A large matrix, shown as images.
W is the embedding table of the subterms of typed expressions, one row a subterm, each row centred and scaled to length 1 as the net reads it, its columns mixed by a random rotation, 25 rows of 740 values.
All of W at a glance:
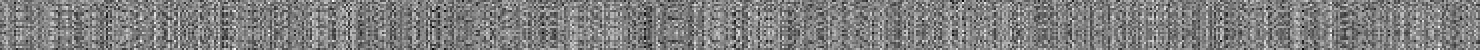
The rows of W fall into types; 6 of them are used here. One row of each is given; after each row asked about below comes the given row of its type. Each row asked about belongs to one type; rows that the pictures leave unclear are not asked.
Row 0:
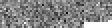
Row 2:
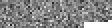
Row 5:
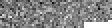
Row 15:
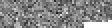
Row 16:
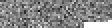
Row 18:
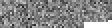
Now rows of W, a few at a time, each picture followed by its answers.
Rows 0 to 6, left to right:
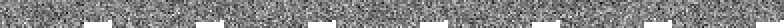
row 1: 15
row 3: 0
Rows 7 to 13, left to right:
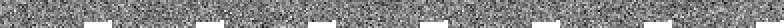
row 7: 18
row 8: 0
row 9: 0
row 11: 18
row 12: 16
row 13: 5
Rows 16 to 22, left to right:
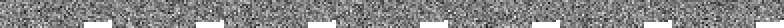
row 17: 15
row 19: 18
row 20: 0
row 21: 2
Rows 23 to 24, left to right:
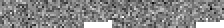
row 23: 18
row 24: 5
